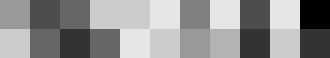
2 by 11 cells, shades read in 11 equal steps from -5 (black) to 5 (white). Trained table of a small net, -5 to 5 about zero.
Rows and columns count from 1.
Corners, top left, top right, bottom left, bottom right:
1 -5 3 -3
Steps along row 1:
down up up same up down up down up down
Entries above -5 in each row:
10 11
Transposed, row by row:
1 3 / -2 -1 / -1 -3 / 3 -1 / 3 4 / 4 3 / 0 1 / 4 2 / -2 -3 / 4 3 / -5 -3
